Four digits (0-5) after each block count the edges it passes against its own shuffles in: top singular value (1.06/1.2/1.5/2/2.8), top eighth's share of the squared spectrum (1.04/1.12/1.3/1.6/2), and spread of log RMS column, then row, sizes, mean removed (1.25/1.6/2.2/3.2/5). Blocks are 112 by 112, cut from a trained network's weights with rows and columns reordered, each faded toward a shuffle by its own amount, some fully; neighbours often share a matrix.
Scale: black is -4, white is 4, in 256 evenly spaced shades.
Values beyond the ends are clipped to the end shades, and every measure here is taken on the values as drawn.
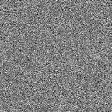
3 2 0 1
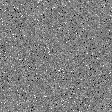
0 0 0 0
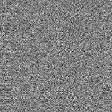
4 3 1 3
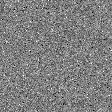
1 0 0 0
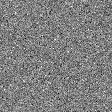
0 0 0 0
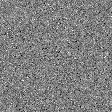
0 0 0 0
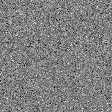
1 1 0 0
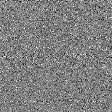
3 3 0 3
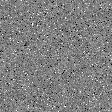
0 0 0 0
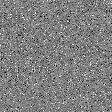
1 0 0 0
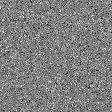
1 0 0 0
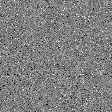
2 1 0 1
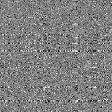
4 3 1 3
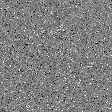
1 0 0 0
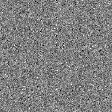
2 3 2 1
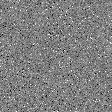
1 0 0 0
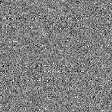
3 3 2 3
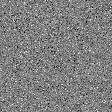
1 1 0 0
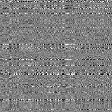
5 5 1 4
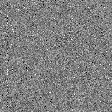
3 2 0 0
